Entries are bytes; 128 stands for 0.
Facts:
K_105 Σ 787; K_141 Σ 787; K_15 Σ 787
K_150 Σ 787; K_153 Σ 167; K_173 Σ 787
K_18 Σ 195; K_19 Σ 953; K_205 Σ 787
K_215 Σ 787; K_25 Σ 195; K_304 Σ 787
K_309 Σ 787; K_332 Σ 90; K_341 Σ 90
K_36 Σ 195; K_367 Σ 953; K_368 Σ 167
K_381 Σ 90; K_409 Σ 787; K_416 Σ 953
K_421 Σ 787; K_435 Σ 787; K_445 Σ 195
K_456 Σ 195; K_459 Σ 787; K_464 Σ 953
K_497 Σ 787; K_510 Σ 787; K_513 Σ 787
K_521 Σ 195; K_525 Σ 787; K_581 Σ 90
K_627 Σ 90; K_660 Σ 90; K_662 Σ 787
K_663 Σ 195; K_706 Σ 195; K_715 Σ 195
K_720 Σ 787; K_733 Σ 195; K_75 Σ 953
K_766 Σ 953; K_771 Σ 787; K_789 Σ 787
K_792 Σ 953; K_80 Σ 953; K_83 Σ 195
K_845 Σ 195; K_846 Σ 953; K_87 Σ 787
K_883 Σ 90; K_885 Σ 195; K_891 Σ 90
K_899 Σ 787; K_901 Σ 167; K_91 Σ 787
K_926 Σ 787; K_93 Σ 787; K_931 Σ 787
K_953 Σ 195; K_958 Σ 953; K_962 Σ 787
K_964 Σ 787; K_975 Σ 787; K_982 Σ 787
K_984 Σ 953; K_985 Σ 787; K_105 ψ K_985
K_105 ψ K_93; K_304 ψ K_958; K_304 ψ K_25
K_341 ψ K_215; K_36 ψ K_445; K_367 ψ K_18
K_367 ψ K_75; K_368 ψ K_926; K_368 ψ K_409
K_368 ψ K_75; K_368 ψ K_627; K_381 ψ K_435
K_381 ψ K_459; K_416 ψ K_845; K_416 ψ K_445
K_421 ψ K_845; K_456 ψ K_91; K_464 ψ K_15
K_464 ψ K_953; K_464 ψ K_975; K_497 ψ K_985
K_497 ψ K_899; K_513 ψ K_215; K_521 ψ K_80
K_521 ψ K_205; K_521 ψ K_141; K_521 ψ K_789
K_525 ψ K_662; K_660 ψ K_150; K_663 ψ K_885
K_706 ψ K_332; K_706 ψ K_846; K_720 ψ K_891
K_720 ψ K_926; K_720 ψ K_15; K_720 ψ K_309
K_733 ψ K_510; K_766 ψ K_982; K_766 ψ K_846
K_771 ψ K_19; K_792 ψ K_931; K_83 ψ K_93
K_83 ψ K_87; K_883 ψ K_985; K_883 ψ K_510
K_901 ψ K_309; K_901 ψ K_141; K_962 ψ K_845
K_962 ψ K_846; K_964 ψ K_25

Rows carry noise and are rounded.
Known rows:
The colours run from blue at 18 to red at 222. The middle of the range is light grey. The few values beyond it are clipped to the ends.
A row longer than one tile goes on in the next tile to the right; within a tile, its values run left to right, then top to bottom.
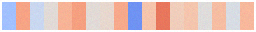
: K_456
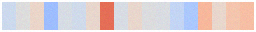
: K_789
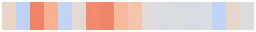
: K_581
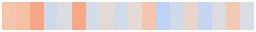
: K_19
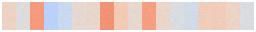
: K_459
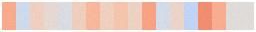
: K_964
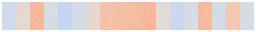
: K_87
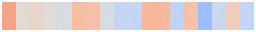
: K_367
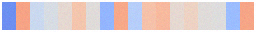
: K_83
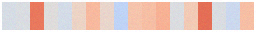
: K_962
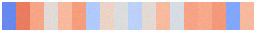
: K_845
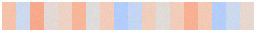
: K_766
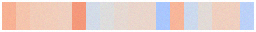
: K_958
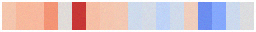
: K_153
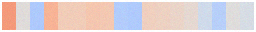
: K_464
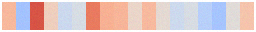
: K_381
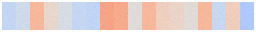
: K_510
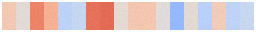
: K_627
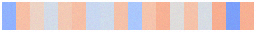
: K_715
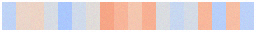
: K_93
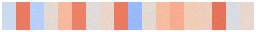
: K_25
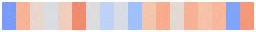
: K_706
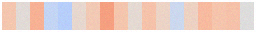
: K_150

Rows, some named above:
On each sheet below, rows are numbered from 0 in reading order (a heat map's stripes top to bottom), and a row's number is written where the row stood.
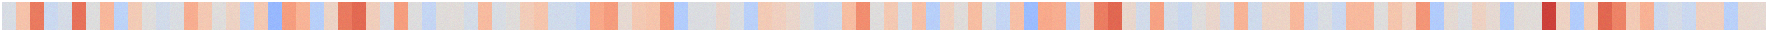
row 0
K_846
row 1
K_660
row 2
K_409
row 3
K_926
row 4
K_660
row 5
K_409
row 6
K_332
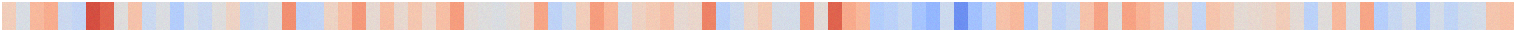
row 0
K_891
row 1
K_982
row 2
K_421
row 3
K_901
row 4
K_304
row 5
K_80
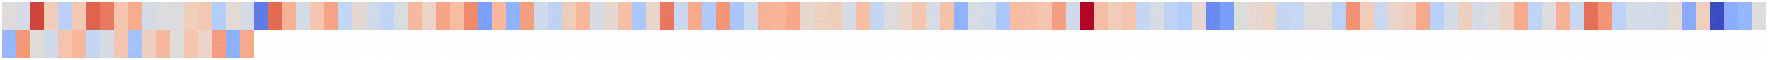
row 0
K_332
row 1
K_845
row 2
K_18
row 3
K_75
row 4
K_153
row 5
K_720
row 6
K_368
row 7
K_715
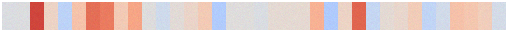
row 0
K_332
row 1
K_309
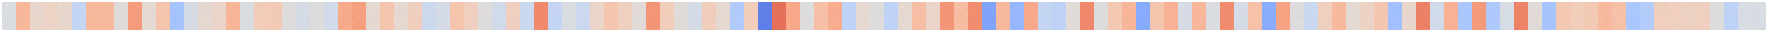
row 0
K_15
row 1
K_975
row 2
K_513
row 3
K_845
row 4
K_885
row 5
K_18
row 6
K_464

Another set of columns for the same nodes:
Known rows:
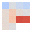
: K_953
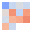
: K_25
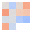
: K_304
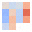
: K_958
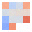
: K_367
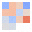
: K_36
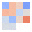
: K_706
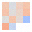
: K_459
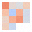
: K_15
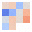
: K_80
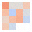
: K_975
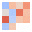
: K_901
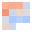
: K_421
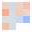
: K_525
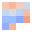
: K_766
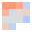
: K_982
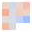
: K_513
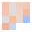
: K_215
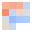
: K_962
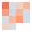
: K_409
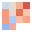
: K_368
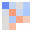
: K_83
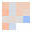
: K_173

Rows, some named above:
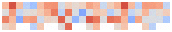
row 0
K_332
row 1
K_153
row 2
K_883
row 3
K_891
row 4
K_332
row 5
K_982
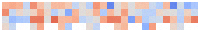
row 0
K_962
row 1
K_627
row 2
K_141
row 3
K_845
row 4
K_660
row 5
K_464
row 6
K_521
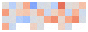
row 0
K_304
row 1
K_715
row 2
K_926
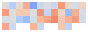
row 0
K_304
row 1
K_25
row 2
K_309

